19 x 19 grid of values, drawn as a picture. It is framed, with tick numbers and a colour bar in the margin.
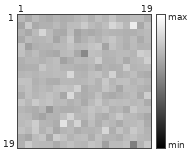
Histogram: heavy tails on both sides. Average level on the scale: 70%. Mirror symmetry: none. Slope: none. Grain: fine. Calmest part: middle left.
